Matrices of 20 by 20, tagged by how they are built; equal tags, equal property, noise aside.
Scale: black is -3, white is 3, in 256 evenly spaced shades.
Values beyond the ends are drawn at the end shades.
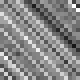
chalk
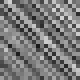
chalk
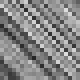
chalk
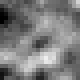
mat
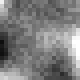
mat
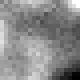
mat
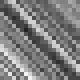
chalk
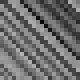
chalk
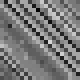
chalk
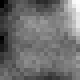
mat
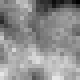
mat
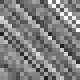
chalk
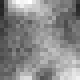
mat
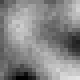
mat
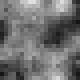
mat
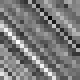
chalk
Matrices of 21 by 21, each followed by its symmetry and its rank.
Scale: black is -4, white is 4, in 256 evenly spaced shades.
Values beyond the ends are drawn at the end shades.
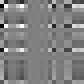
neither, rank one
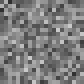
symmetric, full rank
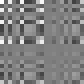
symmetric, rank one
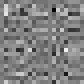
neither, rank three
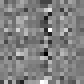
neither, rank three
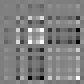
symmetric, rank one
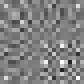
symmetric, rank three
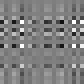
neither, rank one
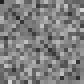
symmetric, full rank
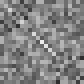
symmetric, full rank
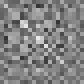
symmetric, rank three
